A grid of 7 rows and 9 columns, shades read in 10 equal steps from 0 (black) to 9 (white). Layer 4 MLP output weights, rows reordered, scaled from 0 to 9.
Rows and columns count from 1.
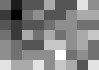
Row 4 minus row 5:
-1 -2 3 1 -1 -3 0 0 3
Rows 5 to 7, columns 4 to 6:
3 7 7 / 5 5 9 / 8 5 7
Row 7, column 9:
8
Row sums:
36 34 33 44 44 46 57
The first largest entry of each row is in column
8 8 6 9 5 6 1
